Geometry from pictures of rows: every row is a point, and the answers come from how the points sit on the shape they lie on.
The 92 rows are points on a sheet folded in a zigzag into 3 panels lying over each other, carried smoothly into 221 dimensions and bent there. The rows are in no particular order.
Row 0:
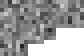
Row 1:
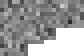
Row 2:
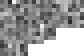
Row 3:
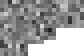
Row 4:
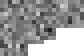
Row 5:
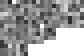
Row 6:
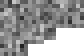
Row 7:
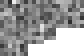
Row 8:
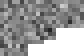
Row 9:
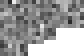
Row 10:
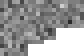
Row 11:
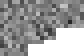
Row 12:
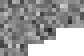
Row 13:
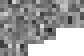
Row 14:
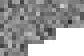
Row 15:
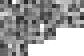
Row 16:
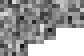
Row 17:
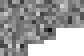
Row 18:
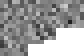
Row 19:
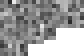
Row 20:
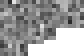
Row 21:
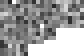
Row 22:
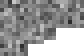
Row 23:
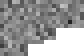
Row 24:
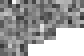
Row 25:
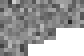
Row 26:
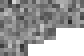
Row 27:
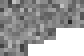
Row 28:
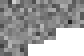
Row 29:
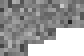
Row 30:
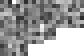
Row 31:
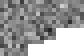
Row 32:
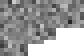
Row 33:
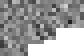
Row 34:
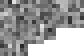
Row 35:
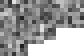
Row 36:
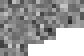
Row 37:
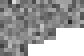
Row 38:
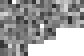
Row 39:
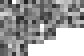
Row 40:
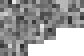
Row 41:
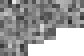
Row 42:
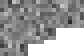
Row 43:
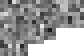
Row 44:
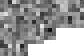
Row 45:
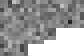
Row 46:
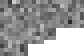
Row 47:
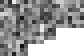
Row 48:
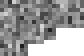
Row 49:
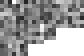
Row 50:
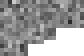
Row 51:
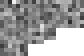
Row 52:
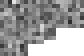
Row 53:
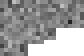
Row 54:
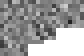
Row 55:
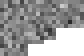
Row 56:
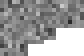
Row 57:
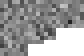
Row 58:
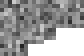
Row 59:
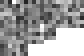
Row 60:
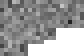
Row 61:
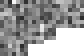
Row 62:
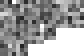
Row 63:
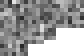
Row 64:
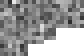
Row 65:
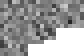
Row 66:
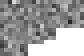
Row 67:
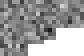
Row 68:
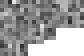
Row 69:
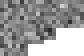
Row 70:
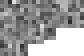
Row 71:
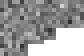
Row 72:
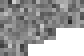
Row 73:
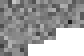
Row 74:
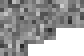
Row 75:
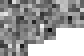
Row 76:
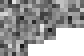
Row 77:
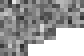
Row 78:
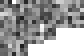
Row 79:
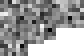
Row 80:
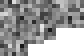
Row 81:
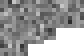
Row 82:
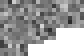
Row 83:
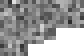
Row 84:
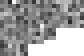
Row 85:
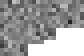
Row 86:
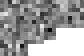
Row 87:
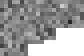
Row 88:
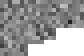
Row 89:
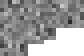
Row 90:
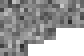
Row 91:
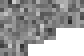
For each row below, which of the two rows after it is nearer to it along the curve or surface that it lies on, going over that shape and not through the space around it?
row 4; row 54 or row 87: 54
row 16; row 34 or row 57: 34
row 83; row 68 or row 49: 49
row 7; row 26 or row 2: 26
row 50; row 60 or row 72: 60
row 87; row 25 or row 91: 91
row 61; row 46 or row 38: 46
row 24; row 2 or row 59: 59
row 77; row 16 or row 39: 39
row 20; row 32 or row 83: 32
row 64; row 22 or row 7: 7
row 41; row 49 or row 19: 49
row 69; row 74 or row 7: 74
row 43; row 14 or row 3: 3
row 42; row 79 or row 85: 85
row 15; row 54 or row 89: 89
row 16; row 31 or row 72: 72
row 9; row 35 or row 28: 35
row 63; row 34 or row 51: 51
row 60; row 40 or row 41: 41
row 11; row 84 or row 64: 84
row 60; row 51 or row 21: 51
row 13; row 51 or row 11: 11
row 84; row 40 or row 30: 40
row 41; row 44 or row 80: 80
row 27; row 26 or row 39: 26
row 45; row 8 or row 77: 77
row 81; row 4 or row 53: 4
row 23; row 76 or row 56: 56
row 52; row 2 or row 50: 50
